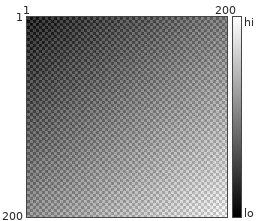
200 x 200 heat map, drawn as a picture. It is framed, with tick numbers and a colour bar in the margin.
No lone cell stands out from its neighbours. The ninth with the highest average is the bottom right. The histogram is bell-shaped. There is an overall slope up to the bottom right.
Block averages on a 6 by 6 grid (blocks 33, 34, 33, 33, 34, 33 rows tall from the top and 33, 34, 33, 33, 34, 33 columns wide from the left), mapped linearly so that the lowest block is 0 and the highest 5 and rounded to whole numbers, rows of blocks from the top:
0 0 1 1 2 2 / 1 1 1 2 2 3 / 1 2 2 2 3 3 / 2 2 3 3 3 4 / 2 3 3 4 4 4 / 3 3 4 4 5 5
